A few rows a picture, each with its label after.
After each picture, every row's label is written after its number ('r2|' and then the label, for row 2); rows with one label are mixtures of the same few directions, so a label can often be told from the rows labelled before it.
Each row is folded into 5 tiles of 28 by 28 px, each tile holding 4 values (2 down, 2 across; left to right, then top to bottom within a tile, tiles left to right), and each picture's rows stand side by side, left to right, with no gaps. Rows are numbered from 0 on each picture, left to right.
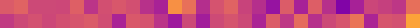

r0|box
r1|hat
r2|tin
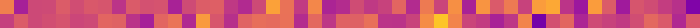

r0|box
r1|hat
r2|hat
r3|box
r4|hat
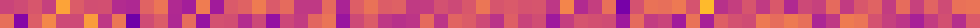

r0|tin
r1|hat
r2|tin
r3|tin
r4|tin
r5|box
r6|box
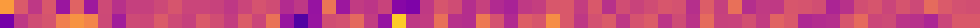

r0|box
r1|tin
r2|box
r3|tin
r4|hat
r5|hat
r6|box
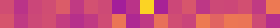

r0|box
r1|box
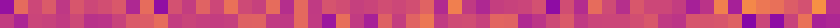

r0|box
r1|box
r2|tin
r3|hat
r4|hat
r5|tin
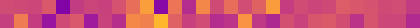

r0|tin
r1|box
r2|tin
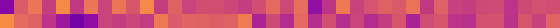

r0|box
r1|box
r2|hat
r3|tin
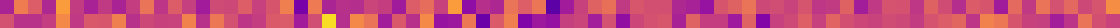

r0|tin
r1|tin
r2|tin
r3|hat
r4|hat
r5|hat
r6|box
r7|box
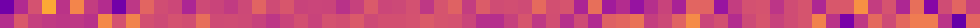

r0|hat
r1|hat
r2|tin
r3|box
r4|tin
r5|box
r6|box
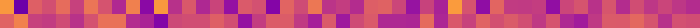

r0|box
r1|box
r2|hat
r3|hat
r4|box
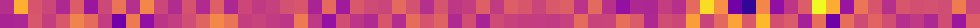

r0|box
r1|box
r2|tin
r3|hat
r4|tin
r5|hat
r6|box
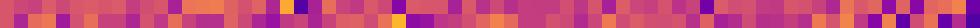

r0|tin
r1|tin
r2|box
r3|box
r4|tin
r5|box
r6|hat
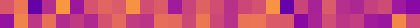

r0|hat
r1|hat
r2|box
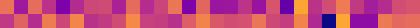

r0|tin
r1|tin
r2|tin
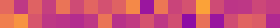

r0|box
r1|tin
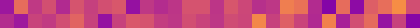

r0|box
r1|box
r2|hat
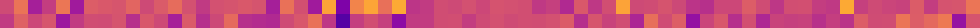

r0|hat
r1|hat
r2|tin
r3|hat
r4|tin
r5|hat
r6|box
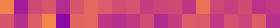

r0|tin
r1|tin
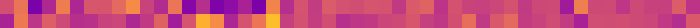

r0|hat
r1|tin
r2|hat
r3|tin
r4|box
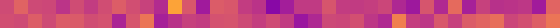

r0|box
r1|hat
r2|box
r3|tin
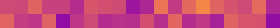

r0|hat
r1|tin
